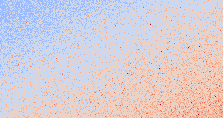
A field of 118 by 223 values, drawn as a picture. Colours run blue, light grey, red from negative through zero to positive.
Ninth with the highest average: bottom right. Slope: up to the bottom right. Mirror symmetry: none. Ninth with the lowest average: top left.
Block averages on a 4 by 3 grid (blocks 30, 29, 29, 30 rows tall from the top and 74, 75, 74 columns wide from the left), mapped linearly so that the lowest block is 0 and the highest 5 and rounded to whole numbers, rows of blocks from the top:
012 | 123 | 234 | 345
